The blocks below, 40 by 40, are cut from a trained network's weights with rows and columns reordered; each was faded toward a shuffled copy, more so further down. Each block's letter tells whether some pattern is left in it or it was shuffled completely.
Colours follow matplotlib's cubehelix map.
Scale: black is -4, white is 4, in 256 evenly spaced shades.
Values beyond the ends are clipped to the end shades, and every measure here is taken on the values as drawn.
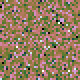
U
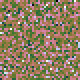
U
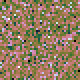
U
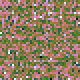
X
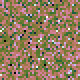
U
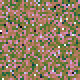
U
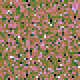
U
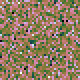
U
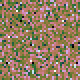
U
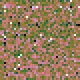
X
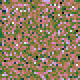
U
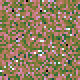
U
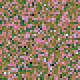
U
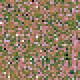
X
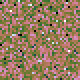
U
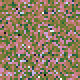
X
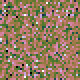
X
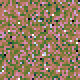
U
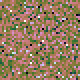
U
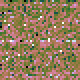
X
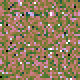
X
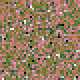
U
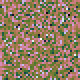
U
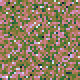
U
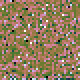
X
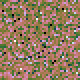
U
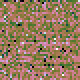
X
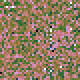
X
